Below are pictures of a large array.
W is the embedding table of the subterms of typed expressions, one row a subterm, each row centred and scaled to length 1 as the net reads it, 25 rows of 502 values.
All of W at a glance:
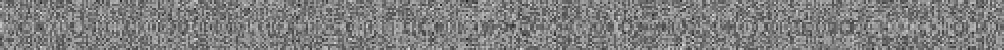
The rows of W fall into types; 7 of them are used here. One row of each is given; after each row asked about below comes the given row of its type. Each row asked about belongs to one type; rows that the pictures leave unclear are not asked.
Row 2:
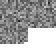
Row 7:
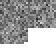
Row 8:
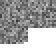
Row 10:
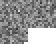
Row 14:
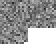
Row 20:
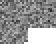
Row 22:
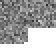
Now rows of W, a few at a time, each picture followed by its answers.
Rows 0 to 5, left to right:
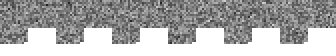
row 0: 20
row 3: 20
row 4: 7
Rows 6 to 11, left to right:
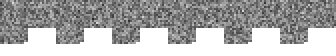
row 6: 7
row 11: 2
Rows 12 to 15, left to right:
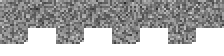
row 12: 14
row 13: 14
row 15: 2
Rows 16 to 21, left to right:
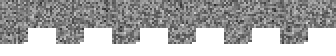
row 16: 2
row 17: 22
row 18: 8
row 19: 20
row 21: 8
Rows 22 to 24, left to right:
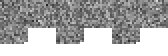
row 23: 7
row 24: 10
